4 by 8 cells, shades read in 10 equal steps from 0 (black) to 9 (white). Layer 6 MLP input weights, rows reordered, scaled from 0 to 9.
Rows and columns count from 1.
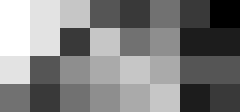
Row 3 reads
8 3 5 6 7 6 3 3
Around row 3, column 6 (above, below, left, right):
5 7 7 3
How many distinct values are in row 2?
7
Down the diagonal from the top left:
9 8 5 5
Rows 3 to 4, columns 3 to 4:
5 6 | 4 5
